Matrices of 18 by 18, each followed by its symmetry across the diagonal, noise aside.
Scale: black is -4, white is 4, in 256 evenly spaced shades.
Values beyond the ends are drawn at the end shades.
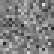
antisymmetric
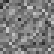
symmetric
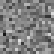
neither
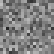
neither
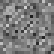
symmetric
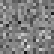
neither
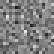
antisymmetric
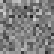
neither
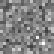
symmetric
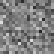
antisymmetric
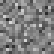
symmetric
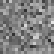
neither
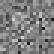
symmetric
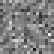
antisymmetric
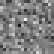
antisymmetric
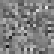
antisymmetric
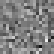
antisymmetric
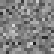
neither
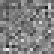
symmetric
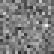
neither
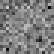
symmetric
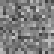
neither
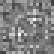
symmetric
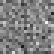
antisymmetric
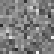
symmetric
